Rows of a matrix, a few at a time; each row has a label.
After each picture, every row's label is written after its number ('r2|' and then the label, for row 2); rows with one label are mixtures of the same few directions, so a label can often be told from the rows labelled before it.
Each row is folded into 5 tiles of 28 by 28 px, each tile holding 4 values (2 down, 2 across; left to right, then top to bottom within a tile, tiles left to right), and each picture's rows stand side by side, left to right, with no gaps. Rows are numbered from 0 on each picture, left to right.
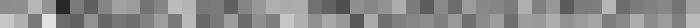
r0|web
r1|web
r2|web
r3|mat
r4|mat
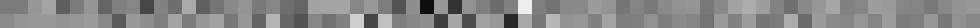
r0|mat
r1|mat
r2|web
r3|mat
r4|web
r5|web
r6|web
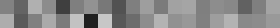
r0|web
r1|mat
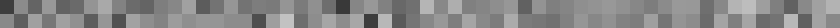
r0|mat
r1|mat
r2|web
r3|mat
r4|web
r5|web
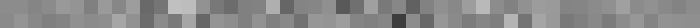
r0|mat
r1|web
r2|mat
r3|web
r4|web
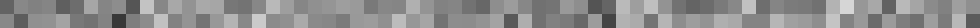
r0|mat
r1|mat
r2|mat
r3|web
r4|web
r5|mat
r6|mat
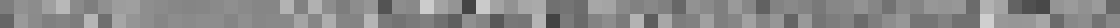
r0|web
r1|web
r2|mat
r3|mat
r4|web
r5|web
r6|mat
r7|web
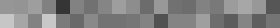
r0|web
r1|mat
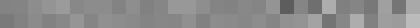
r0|web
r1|web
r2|mat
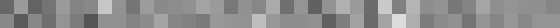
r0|mat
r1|mat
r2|mat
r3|web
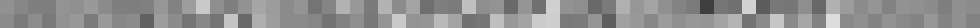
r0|web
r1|web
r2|mat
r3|mat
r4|web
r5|mat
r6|mat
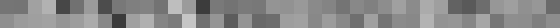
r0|mat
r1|web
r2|web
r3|web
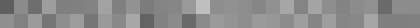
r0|mat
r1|web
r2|mat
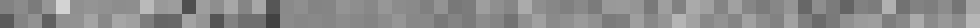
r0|web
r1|mat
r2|mat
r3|mat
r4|mat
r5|mat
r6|mat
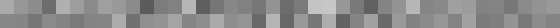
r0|mat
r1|mat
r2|web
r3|web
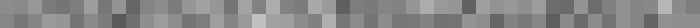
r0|mat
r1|mat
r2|web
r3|mat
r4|mat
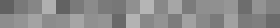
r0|mat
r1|mat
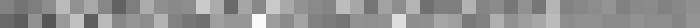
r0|web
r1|mat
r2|mat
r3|mat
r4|mat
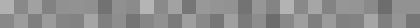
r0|mat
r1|mat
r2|mat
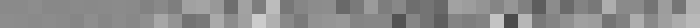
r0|web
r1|mat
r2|mat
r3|web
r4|mat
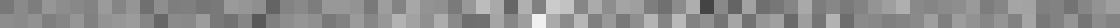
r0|mat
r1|mat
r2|mat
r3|mat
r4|mat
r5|mat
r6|web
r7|web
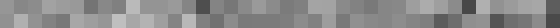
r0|mat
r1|web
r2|web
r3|mat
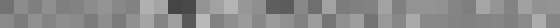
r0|mat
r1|web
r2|mat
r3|mat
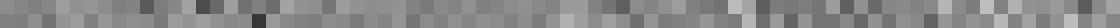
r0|web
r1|mat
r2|mat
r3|mat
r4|web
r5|web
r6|mat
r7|mat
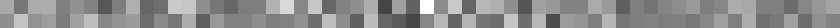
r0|mat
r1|web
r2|mat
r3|mat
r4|web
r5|web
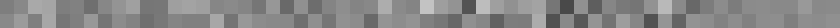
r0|web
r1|web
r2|mat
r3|mat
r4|mat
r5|mat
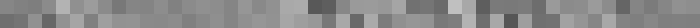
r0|web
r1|mat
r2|web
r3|web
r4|web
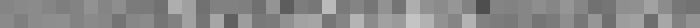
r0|mat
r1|web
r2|mat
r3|web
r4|web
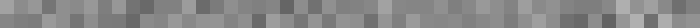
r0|mat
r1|mat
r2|mat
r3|mat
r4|web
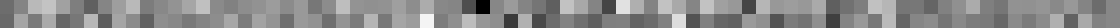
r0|web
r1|web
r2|web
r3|web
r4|mat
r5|mat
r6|web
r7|web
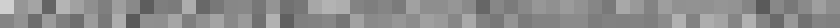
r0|mat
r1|mat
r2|web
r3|web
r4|mat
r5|web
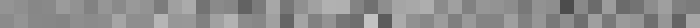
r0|mat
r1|mat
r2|web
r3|mat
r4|mat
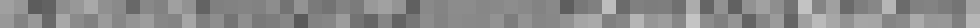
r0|web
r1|web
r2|mat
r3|web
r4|mat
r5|mat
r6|mat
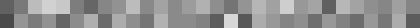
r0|web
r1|web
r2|mat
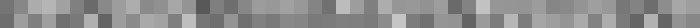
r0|web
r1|web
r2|mat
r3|web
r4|web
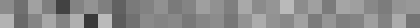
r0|web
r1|mat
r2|mat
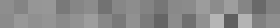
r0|mat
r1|web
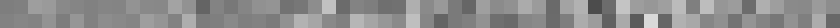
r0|web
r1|web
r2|mat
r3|mat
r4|web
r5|mat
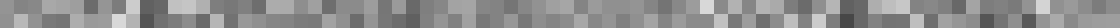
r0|mat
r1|web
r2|mat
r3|web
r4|mat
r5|mat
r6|web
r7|web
